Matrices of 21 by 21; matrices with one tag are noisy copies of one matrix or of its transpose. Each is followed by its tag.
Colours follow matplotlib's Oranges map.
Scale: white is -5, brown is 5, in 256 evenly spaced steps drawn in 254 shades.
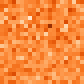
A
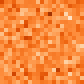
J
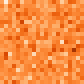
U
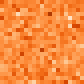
J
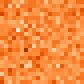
A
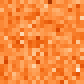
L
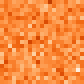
L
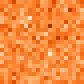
A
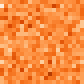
U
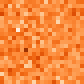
A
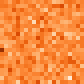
L
